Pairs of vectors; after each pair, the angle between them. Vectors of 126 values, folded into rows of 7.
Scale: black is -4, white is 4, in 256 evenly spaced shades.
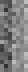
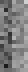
nearly parallel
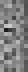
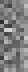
nearly opposite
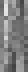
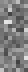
orthogonal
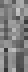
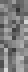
nearly opposite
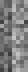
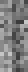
nearly opposite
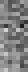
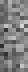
nearly opposite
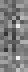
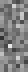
partly aligned
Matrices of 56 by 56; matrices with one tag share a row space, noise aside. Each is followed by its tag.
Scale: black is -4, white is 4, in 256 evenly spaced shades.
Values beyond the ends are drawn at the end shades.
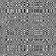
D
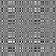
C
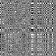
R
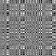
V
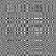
D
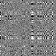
R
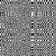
R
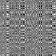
V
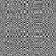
D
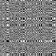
V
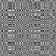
C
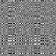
C
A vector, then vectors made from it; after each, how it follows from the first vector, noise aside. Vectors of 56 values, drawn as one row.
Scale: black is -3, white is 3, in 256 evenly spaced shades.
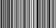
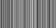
shrunk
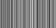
shrunk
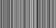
shrunk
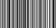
wrapped around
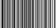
wrapped around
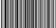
wrapped around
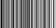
wrapped around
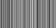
shrunk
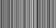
shrunk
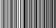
wrapped around
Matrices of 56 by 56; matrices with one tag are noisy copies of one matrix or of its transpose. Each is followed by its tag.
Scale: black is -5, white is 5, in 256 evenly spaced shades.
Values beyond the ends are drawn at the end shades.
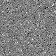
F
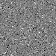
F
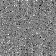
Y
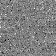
Y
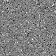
F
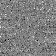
Y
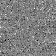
Y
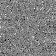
Y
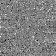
Y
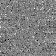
Y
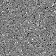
F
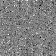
Y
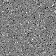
F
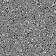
F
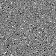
F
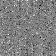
Y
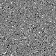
F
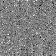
Y
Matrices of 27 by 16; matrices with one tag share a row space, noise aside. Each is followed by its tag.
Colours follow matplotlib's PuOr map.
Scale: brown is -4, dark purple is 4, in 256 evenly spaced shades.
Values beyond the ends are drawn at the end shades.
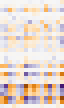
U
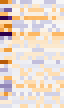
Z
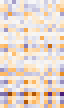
U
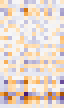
U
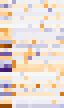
Z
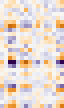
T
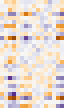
T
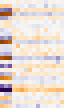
Z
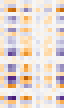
T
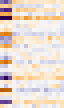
Z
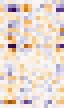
T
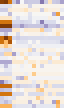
Z
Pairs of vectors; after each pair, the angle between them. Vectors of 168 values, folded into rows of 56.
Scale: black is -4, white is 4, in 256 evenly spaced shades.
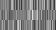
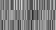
nearly opposite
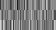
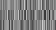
partly opposed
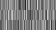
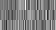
nearly opposite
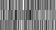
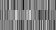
nearly opposite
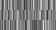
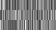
orthogonal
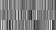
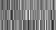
orthogonal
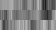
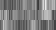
nearly opposite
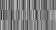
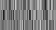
partly aligned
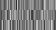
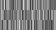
partly opposed
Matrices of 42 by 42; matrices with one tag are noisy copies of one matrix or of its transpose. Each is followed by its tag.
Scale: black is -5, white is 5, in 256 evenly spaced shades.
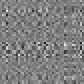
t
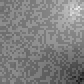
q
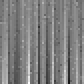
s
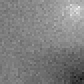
q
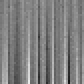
s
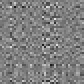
t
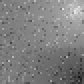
q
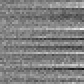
s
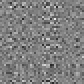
t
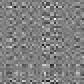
t
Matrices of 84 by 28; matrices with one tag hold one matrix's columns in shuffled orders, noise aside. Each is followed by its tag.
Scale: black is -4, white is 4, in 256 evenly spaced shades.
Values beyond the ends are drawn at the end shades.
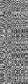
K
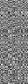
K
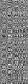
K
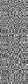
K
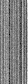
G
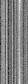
G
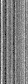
G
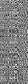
K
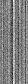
G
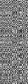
K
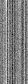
G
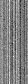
G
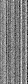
G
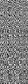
K
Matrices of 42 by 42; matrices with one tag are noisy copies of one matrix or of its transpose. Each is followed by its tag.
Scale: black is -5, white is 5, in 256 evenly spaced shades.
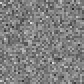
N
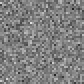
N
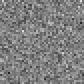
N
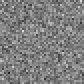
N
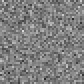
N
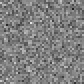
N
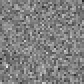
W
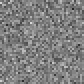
N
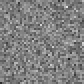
W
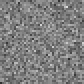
W
